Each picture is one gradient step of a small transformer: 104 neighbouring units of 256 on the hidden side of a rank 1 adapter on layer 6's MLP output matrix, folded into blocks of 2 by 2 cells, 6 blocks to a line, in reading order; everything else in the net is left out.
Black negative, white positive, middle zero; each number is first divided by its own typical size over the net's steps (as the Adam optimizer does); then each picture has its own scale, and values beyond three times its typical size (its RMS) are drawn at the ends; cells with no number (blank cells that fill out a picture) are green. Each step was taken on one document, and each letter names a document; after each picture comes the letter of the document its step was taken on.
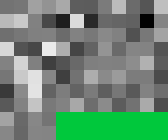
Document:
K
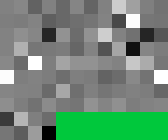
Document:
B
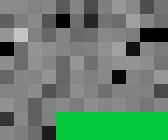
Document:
B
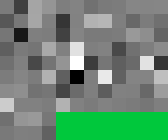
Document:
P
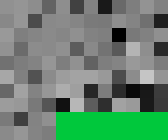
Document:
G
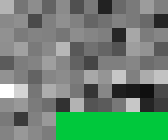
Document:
G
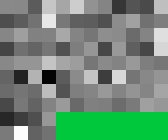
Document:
K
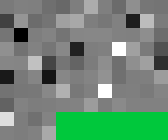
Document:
P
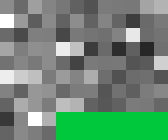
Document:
K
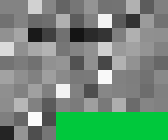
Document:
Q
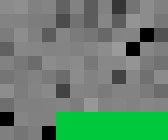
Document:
B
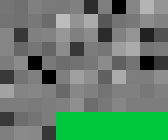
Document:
P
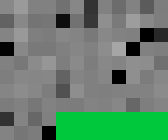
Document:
B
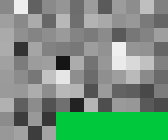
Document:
G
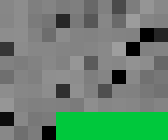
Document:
B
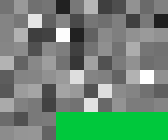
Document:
Q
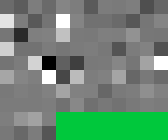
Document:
P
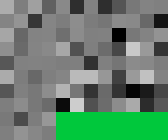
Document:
G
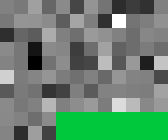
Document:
Q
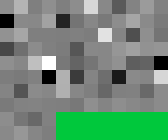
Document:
P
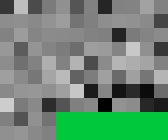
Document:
G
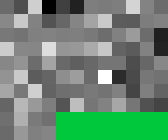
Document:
K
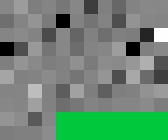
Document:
B
